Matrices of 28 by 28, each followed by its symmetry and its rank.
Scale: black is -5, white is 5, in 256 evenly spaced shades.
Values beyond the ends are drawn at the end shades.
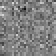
neither, rank five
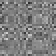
neither, rank three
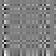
neither, rank one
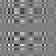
neither, rank one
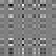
neither, rank one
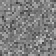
symmetric, full rank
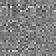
neither, rank five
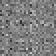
neither, rank five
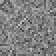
symmetric, full rank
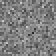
symmetric, full rank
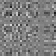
neither, rank three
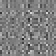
neither, rank three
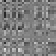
neither, rank three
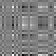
neither, rank one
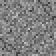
symmetric, full rank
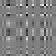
neither, rank one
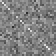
symmetric, full rank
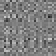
neither, rank three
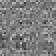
neither, rank five
